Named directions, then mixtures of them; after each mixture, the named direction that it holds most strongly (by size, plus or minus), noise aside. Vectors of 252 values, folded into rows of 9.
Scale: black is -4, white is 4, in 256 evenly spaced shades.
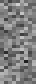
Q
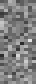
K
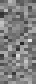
K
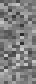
Q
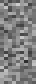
Q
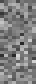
K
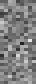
K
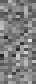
K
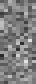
K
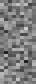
Q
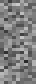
Q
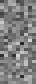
K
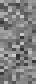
Q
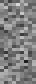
Q
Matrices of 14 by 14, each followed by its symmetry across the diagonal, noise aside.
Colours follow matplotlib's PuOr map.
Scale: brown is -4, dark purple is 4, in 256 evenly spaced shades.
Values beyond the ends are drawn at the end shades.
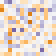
antisymmetric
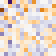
antisymmetric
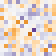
antisymmetric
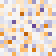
antisymmetric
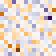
antisymmetric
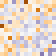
symmetric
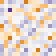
symmetric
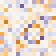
antisymmetric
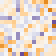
symmetric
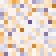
antisymmetric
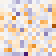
antisymmetric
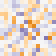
antisymmetric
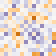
symmetric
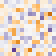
antisymmetric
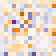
antisymmetric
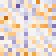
antisymmetric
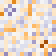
symmetric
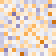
symmetric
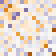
symmetric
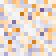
antisymmetric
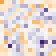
symmetric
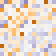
symmetric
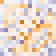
symmetric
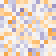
antisymmetric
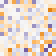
symmetric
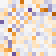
antisymmetric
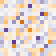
symmetric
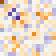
symmetric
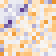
symmetric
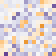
symmetric
